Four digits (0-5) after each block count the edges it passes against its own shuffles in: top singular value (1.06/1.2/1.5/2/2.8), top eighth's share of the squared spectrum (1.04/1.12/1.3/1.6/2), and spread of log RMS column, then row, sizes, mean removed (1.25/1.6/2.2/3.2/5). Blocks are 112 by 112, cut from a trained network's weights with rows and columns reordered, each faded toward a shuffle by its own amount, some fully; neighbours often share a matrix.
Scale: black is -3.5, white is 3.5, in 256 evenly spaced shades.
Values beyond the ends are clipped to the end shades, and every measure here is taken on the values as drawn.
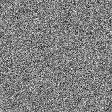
2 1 0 0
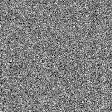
2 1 0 1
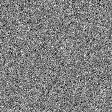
0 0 0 0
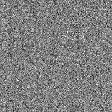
3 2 1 1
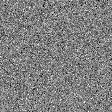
2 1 0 0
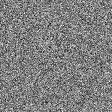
1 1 0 0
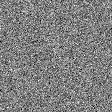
2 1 0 0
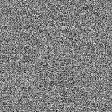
4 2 1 0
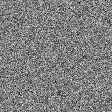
3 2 0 0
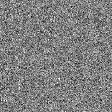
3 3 1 1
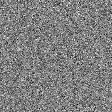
1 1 0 0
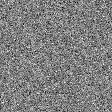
0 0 0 0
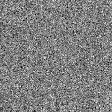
2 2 0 0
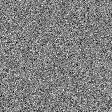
0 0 0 0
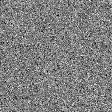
2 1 0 0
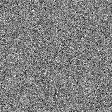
0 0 0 0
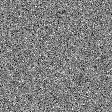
0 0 0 0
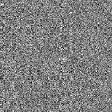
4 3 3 2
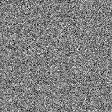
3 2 1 1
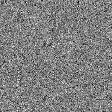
2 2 1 1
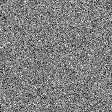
2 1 0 0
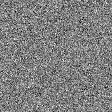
1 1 0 0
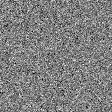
2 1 0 0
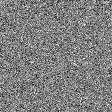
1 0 0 0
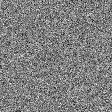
1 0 0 0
